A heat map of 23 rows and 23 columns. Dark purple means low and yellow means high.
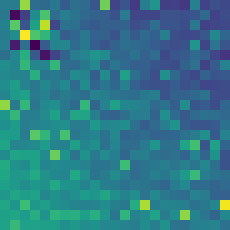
Roughest part: top left. Ninth with the lowest average: top right. Odd patch: rougher, in the top left. Slope: up to the bottom left. Stripes: none. Grain: fine.
